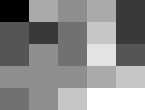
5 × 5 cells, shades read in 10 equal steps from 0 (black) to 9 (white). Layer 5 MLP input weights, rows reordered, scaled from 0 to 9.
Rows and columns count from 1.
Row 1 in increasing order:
0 2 5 6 6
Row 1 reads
0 6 5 6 2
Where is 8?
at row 3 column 4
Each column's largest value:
5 6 7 9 9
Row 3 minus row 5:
-1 0 -3 -1 -6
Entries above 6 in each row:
0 1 1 1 3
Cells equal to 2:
3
